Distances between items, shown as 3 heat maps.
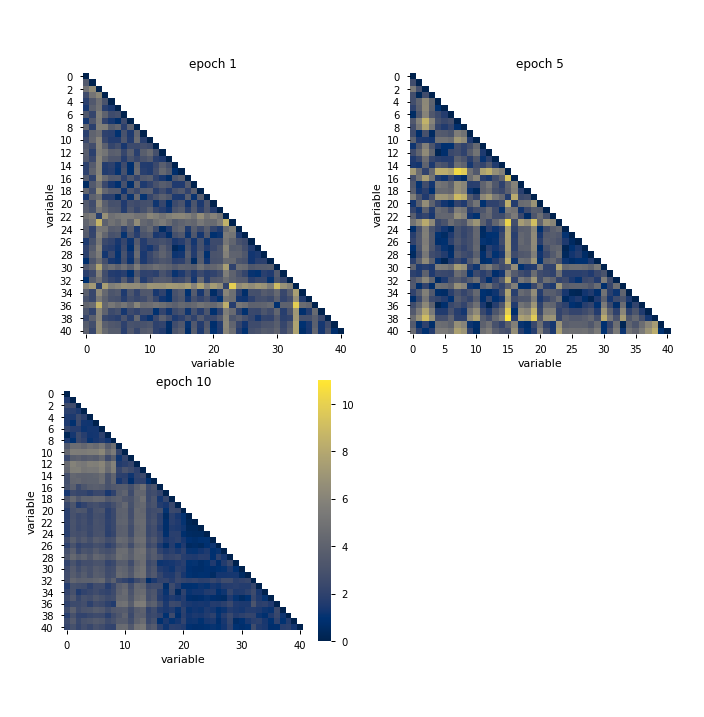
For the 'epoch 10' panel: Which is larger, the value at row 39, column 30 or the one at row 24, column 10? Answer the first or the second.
the second
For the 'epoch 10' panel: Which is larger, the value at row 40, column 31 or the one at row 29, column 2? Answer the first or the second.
the second
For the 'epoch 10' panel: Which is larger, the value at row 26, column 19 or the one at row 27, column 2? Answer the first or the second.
the second
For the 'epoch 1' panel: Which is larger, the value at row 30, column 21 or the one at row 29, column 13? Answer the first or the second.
the first
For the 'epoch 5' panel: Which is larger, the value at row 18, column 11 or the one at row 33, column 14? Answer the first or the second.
the first
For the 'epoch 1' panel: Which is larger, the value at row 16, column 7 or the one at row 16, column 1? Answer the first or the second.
the first
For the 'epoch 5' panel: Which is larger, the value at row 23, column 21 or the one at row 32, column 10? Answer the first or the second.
the first
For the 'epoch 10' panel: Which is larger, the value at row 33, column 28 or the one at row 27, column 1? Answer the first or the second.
the second
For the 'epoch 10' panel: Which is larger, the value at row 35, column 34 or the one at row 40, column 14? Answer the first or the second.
the second
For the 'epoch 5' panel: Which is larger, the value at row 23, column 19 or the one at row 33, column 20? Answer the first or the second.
the first
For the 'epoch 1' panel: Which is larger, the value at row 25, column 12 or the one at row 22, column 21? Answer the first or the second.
the second
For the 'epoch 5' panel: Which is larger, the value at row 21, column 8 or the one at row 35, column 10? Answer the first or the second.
the first
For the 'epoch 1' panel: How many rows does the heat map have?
41
